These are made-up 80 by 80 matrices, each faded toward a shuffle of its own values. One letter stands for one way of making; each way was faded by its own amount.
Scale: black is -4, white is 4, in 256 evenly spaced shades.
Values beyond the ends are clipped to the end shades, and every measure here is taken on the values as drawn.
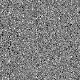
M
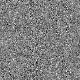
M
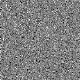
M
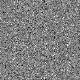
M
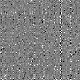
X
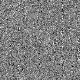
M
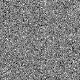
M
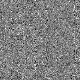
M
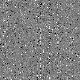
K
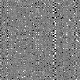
X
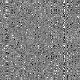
X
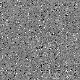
K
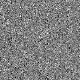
M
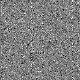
M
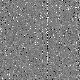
K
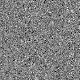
M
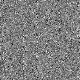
M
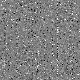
K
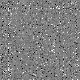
K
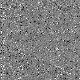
K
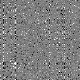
X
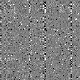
X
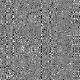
X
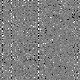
X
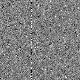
M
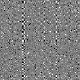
X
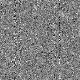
M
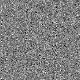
M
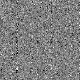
M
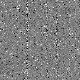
K
